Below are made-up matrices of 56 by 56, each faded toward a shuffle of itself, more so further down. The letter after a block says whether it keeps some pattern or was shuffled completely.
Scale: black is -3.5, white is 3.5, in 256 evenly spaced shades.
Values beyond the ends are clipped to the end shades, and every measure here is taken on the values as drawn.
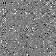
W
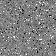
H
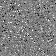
H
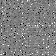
W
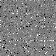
W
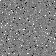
H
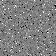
H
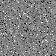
H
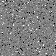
H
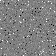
H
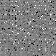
W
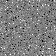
H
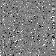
W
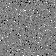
H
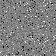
H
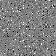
W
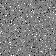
H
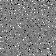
W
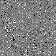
W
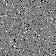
H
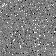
H
